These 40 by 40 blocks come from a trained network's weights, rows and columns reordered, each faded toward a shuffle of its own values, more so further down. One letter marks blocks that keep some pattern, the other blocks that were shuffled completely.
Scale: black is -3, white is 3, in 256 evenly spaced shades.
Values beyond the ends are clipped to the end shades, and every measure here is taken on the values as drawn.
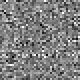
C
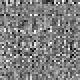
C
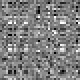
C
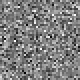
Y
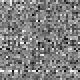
C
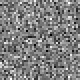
Y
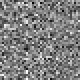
C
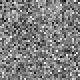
Y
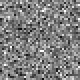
Y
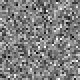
Y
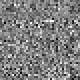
C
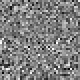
C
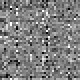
C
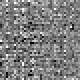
C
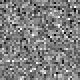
Y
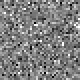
Y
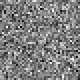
Y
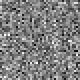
C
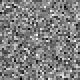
Y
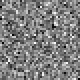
C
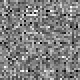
C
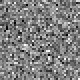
Y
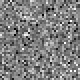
Y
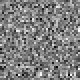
C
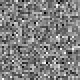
C
